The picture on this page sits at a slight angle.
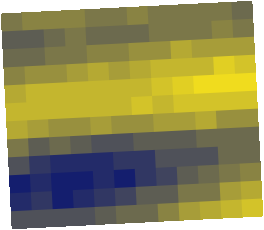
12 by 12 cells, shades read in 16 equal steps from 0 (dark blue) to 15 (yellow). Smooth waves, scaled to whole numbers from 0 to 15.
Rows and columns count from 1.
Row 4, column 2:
9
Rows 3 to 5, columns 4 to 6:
7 8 8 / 10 11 10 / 12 12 12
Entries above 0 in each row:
12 12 12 12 12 12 12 12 12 8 11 12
